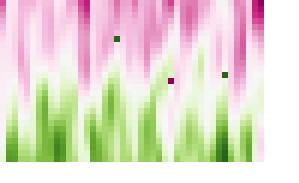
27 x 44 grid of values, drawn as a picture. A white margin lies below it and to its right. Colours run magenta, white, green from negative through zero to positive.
Grain: streaks running down. Lone odd cells: 3, 2 higher and 1 lower than their neighbours. Slope: up to the bottom.
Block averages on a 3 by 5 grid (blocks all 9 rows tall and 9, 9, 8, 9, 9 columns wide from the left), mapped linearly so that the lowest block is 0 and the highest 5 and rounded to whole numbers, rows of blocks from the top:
10000
22332
55544
